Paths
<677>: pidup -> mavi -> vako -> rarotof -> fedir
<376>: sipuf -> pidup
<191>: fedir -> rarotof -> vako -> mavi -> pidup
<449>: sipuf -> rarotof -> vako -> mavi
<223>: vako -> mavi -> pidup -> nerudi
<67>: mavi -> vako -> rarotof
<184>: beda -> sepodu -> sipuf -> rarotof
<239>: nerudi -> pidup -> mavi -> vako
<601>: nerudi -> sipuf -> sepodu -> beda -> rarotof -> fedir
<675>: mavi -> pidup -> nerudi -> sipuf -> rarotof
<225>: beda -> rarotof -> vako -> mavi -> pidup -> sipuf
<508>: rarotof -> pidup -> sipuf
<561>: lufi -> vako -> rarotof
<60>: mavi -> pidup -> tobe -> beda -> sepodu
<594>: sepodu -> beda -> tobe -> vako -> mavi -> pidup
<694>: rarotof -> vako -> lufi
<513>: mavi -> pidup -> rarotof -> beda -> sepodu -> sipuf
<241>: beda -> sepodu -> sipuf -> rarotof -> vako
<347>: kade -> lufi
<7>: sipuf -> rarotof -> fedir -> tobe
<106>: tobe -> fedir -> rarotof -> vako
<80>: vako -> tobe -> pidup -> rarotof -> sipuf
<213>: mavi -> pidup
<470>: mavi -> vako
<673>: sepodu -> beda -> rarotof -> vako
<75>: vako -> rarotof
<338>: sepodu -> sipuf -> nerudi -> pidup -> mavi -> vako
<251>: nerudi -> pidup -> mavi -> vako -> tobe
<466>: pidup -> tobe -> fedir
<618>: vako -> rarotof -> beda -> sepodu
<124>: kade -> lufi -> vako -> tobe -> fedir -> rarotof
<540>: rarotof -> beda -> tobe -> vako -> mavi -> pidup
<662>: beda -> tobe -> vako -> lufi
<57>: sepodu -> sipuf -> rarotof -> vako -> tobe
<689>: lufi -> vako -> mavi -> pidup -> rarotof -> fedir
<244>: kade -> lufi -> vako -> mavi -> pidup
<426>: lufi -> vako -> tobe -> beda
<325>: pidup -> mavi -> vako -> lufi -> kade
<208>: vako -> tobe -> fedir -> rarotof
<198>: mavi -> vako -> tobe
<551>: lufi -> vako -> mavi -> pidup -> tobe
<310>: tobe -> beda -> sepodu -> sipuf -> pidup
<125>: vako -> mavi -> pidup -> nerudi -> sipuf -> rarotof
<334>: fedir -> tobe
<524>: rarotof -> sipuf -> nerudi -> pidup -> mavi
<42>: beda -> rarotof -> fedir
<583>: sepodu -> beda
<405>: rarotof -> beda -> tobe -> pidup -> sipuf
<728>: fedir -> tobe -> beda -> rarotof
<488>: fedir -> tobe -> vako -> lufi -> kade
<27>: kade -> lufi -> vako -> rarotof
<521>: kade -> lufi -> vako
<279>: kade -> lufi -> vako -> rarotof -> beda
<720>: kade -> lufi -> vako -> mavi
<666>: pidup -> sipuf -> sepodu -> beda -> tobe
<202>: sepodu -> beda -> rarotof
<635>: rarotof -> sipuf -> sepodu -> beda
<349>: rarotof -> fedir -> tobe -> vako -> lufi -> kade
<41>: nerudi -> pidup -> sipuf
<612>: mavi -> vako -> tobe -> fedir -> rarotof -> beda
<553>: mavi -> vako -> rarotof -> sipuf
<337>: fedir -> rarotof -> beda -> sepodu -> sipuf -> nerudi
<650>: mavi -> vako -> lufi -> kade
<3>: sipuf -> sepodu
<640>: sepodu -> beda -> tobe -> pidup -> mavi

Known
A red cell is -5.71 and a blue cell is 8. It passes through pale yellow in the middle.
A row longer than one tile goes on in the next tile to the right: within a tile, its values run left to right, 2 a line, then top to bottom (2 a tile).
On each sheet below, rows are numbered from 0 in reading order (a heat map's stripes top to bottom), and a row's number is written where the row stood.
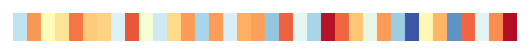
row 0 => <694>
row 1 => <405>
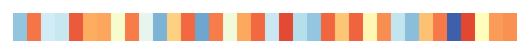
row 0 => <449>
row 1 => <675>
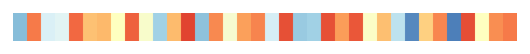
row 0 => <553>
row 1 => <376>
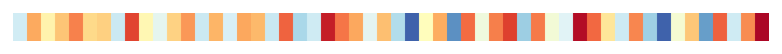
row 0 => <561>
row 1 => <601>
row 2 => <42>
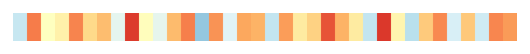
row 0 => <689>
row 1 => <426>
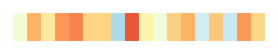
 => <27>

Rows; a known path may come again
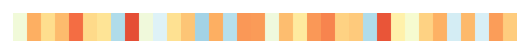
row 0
<124>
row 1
<27>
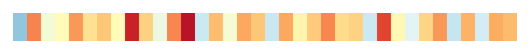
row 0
<470>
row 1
<561>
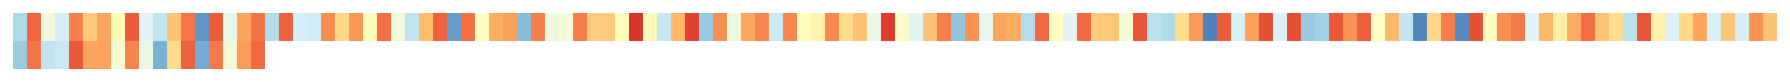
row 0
<677>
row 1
<125>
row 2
<67>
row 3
<689>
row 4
<191>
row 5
<376>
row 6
<279>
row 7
<449>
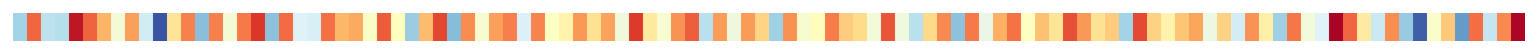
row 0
<666>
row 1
<553>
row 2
<325>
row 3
<75>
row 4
<521>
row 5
<42>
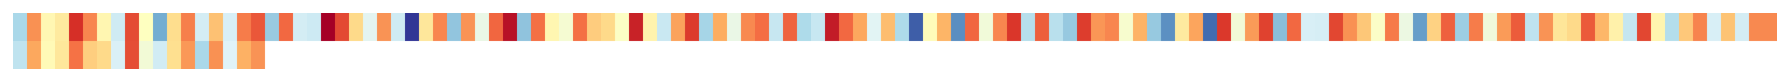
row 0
<662>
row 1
<310>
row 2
<198>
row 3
<601>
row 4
<508>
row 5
<225>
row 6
<426>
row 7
<694>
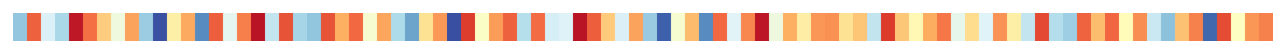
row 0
<405>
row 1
<524>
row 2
<337>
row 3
<720>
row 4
<675>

